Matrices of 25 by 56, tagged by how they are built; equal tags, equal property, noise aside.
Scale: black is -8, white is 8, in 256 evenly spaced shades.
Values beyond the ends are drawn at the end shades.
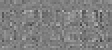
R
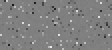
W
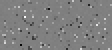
W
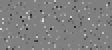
W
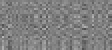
R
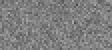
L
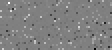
W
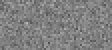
L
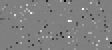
W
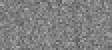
L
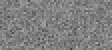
L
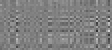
R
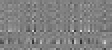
R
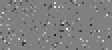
W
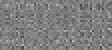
R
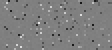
W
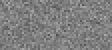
L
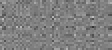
R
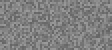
L
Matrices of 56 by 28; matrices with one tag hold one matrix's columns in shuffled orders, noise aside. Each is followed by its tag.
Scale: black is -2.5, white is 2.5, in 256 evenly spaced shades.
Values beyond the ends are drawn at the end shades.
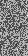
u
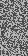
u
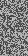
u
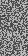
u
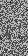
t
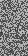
t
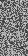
u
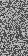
t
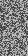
u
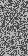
u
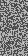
u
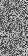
u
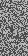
t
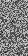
t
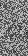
t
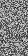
t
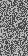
u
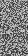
t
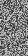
u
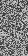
u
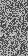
u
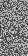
t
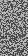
t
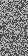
t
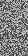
t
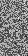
t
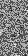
t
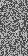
u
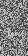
u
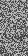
t
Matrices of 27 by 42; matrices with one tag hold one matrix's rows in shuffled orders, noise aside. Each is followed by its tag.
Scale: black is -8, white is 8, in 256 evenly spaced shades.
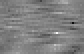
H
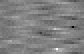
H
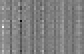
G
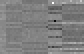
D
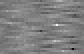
H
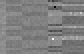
D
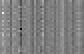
G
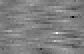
H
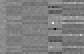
D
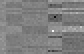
D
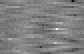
H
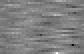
H
